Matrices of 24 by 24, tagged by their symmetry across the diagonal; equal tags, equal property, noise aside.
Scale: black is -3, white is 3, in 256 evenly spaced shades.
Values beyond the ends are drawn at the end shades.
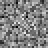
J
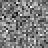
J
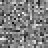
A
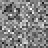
J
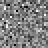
A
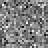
A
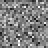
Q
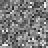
J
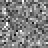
Q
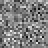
A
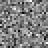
Q
